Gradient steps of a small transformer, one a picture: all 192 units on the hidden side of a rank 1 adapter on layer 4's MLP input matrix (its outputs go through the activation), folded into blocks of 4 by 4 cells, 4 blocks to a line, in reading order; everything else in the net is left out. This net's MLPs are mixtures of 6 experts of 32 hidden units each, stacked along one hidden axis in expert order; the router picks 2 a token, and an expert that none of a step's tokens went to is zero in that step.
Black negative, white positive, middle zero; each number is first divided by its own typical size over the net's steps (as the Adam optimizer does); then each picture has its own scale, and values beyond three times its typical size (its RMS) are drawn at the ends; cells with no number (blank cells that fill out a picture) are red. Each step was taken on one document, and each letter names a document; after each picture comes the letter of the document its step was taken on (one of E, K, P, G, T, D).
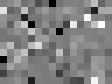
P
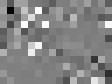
P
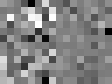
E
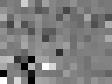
E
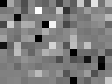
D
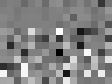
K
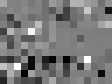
K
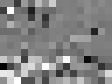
E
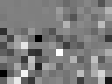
E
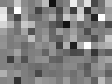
D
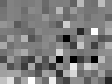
K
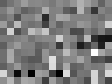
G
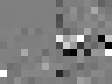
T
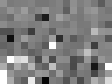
E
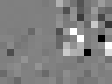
T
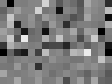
D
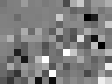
G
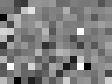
K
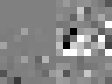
T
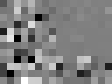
K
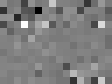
P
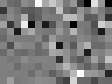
D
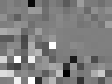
E
